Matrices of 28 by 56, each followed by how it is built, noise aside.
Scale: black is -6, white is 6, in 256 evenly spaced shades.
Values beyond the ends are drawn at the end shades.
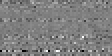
uneven rows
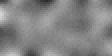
smooth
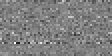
uneven rows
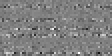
uneven rows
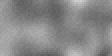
smooth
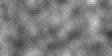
smooth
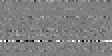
uneven rows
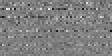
uneven rows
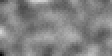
smooth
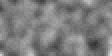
smooth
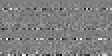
uneven rows
